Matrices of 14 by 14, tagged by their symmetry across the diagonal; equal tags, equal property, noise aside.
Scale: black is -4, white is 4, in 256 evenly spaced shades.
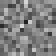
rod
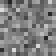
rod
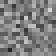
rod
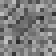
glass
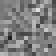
rod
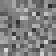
rod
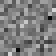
glass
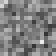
glass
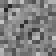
glass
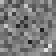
glass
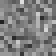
rod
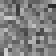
rod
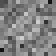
glass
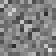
glass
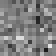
rod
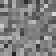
rod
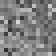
rod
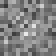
glass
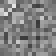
glass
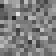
rod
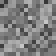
glass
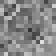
glass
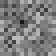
glass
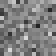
rod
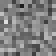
rod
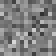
rod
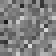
glass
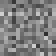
rod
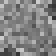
glass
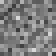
glass
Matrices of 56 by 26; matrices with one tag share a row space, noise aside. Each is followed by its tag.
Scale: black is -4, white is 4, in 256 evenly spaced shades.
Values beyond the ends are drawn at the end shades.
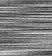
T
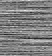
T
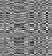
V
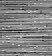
T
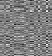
V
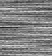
T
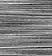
T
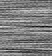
T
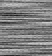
T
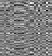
V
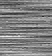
T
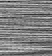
T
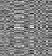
V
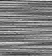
T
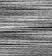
T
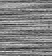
T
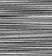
T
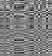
V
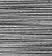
T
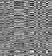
V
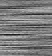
T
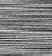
T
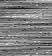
T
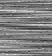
T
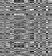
V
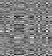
V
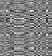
V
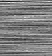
T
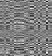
V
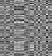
V
